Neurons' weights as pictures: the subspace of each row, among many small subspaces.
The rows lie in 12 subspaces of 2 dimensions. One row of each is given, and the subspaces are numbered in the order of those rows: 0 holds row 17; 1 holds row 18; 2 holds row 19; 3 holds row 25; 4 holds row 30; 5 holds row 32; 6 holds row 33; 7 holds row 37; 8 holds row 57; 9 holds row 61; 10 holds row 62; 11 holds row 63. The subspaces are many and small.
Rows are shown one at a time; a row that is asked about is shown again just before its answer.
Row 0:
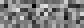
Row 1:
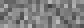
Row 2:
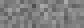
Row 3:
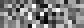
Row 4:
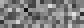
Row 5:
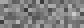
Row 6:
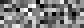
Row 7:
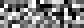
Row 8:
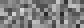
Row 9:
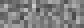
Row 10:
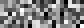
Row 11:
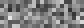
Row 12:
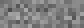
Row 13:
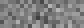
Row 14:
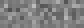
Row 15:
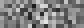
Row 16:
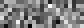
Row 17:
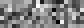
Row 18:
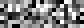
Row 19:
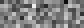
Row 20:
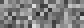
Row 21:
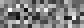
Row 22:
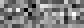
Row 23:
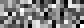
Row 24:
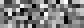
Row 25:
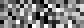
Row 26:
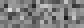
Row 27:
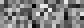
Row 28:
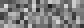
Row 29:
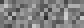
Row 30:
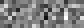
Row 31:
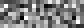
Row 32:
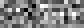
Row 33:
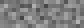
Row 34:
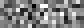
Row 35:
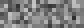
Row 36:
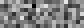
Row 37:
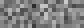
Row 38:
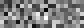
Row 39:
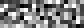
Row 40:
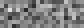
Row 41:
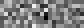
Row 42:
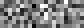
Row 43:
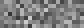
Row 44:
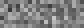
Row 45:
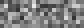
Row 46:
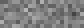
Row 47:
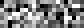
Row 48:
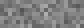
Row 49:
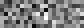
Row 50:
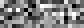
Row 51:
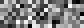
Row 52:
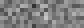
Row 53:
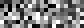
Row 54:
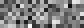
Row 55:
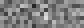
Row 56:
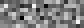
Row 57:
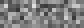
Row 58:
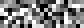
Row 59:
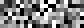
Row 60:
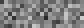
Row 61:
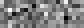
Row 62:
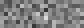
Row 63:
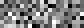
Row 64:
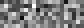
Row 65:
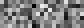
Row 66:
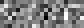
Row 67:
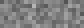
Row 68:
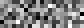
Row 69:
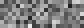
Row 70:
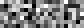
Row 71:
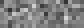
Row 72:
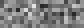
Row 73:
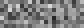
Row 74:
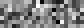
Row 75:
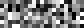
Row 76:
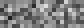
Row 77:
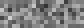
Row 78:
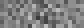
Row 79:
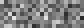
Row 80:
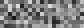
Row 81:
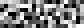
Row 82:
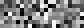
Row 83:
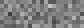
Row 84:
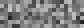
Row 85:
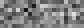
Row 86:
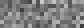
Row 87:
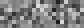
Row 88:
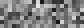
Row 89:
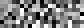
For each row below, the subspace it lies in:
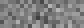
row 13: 3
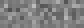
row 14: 11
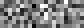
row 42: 7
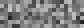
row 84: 1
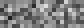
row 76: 1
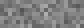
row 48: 1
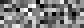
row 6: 3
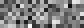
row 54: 8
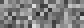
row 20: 11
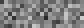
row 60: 4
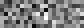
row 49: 10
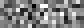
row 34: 5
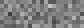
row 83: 11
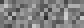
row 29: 4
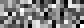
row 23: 0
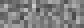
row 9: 2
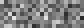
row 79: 4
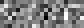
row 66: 4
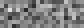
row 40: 7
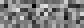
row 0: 8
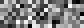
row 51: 8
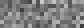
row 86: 0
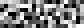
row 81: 6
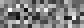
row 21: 9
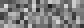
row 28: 2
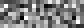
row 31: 6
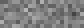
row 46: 3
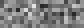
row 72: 5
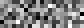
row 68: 5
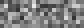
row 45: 8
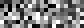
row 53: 10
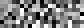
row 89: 5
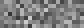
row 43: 9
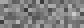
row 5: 3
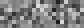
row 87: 0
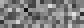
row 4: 5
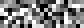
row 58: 1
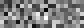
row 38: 10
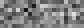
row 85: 5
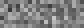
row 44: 4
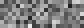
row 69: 8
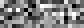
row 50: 5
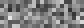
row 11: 1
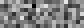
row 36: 2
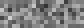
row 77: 1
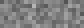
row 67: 2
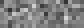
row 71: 9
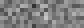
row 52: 10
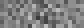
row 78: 3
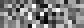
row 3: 3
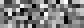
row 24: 9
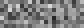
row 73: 4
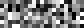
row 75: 1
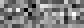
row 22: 5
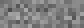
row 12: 9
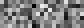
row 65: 11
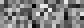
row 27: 11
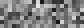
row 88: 0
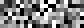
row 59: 7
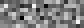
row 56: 6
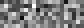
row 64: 2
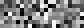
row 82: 7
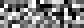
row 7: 7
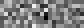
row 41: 10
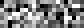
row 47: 9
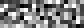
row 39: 6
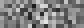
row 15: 3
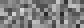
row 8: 0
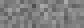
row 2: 7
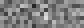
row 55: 10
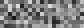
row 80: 4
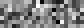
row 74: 0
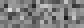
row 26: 11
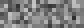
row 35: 8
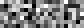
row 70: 2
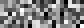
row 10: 0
